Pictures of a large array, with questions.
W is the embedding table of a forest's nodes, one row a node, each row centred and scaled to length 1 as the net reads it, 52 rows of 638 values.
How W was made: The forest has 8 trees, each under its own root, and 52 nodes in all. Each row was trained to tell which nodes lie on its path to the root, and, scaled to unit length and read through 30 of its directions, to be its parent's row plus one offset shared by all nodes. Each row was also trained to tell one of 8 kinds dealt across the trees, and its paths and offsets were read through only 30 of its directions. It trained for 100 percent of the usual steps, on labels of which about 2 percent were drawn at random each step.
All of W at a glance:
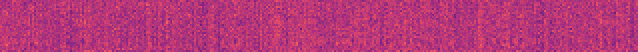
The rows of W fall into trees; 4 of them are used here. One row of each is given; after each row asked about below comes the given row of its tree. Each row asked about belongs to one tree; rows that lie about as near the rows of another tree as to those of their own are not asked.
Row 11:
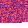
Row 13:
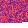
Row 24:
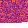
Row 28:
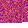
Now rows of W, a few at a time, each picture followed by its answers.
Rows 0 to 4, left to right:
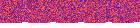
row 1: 13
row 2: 13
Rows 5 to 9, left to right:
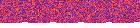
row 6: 13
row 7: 24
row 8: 11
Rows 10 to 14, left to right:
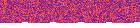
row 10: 13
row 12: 11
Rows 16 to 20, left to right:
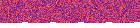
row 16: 24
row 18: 13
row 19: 11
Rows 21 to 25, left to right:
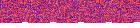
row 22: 11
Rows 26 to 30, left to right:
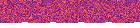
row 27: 11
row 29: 11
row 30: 11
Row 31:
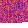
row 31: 24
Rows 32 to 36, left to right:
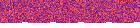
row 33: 13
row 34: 13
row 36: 24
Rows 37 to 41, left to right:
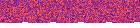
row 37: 13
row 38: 13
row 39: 11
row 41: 28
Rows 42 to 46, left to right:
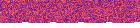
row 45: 13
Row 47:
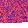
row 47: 11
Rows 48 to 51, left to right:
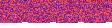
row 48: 11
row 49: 13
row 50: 11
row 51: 24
